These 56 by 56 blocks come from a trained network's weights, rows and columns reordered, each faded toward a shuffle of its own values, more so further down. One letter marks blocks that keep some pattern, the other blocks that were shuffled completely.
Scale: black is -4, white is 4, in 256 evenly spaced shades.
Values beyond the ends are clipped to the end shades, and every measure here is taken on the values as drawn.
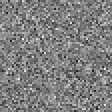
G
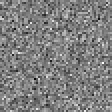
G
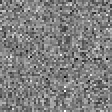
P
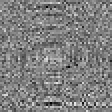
P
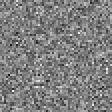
P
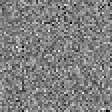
P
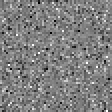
G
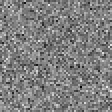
G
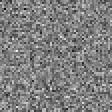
P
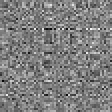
P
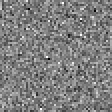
G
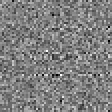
P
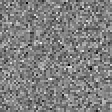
G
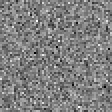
G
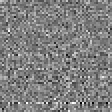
P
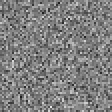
P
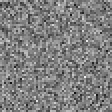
G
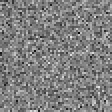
G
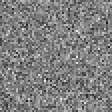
G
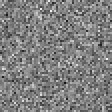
G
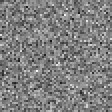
G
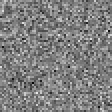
P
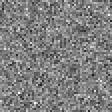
G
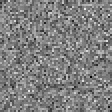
G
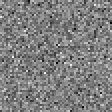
G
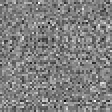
P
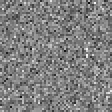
G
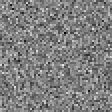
G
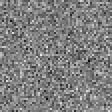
G
